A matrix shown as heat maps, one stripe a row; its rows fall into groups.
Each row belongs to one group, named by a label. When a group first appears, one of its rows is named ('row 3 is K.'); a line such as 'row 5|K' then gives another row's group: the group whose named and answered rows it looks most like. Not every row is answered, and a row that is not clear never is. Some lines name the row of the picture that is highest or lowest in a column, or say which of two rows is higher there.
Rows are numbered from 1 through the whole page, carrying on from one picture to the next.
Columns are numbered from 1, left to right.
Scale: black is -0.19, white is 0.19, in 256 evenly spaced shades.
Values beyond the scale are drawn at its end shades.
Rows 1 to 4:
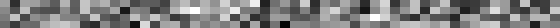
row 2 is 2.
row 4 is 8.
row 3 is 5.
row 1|2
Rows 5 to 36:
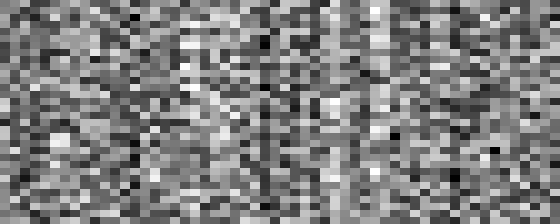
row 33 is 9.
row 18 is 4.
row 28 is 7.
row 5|9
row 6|5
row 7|7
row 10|5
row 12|4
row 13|9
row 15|2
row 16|8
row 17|5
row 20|2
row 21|8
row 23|2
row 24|7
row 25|7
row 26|9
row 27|8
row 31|8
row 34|8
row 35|4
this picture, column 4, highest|17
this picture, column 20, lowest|26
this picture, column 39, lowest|16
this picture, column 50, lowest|26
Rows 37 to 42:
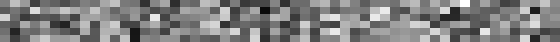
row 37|4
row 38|5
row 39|2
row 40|4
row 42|8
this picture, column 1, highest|39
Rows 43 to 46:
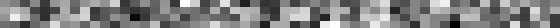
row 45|9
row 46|5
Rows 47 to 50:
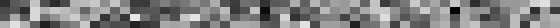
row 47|4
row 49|5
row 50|9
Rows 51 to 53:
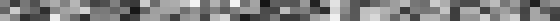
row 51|8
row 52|9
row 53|7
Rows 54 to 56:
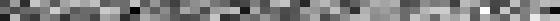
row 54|5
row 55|7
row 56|4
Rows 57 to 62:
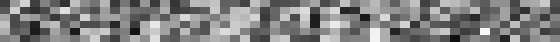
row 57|4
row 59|2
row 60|8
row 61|7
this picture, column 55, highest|57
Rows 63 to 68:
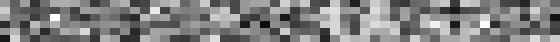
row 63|9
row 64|2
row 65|7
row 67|9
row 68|4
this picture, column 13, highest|63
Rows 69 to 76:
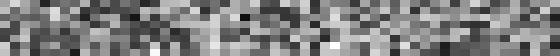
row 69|9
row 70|8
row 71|7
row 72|2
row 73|4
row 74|4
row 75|2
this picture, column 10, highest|73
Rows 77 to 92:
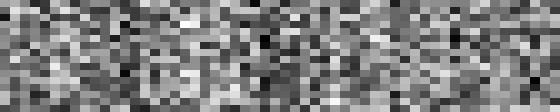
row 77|7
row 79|4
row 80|7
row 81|9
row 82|5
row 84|4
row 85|9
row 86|7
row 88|8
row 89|8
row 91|2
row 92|4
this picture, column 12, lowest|82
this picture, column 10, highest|82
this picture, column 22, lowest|83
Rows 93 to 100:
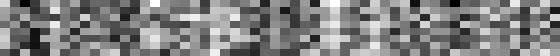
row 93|8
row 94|7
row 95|2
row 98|8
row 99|7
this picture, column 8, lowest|97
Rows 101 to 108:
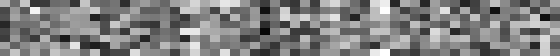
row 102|5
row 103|9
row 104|4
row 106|4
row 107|8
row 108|5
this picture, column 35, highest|107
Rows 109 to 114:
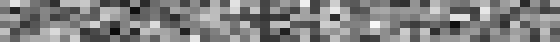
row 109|9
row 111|4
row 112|5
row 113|8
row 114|8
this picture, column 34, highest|110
